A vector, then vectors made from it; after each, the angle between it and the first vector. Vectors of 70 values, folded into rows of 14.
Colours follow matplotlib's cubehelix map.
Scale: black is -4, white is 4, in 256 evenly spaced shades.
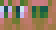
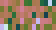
orthogonal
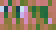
nearly parallel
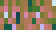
orthogonal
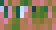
nearly parallel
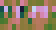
nearly opposite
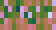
partly aligned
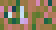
partly aligned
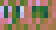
nearly parallel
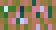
partly opposed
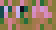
nearly opposite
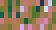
orthogonal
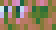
nearly parallel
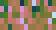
partly aligned
